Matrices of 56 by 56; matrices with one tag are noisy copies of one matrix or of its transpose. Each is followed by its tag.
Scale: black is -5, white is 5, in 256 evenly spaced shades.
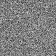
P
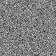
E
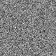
E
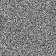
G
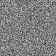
G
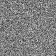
P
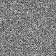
P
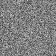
P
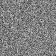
P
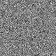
E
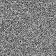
P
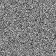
E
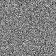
G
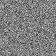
E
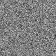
E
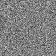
G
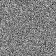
G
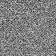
P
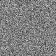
G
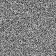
P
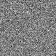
P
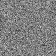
G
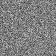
P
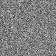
P
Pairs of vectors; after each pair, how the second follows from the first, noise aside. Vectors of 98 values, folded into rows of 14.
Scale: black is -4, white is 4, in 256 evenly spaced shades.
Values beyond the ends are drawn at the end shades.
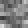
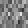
shuffled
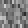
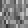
shuffled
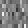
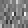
shuffled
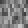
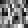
scaled up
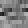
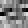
scaled up
